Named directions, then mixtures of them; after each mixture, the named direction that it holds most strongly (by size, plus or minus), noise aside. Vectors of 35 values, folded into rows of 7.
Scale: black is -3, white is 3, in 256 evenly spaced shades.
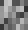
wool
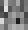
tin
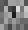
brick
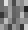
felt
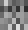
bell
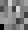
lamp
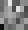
lamp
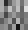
bell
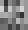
tin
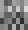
bell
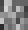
wool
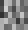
tin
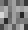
felt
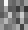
felt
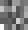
lamp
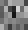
brick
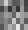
bell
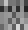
bell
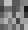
bell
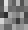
tin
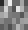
wool
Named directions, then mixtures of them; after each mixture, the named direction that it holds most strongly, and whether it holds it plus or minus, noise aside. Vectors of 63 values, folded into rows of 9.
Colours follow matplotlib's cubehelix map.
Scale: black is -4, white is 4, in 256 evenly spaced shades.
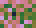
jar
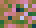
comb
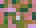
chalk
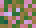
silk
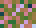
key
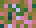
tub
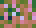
tub, plus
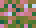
tub, minus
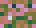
tub, minus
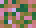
chalk, plus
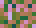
silk, plus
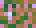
silk, plus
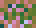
jar, plus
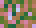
silk, plus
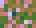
silk, plus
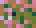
jar, plus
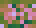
jar, minus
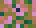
tub, minus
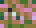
jar, minus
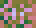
jar, minus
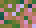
key, plus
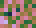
silk, minus
